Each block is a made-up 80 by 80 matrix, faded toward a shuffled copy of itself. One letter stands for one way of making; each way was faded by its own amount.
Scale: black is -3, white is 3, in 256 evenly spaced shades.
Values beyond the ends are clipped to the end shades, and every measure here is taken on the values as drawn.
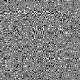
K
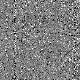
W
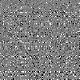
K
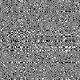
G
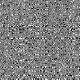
G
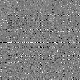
K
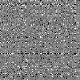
K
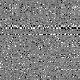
G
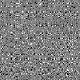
K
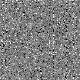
W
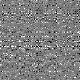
K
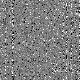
W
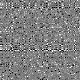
G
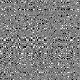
K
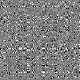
K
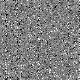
W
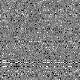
G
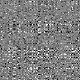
K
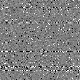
G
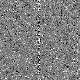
W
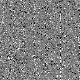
W
